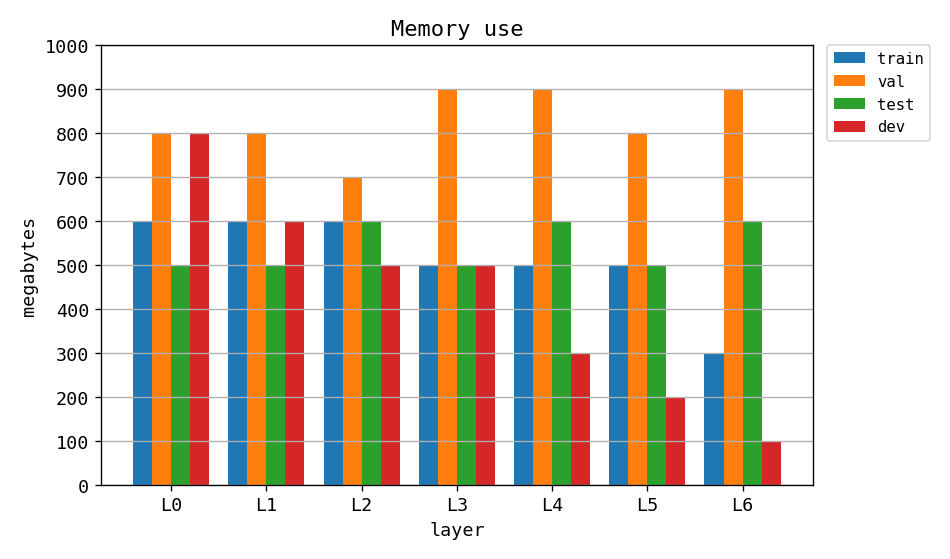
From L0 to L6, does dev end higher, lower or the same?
lower
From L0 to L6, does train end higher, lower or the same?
lower
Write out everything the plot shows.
Title: Memory use
x-axis: layer, ticks L0 L1 L2 L3 L4 L5 L6
y-axis: megabytes, ticks 0 100 200 300 400 500 600 700 800 900 1000
Legend: train, val, test, dev
Values:
train: 600 600 600 500 500 500 300
val: 800 800 700 900 900 800 900
test: 500 500 600 500 600 500 600
dev: 800 600 500 500 300 200 100
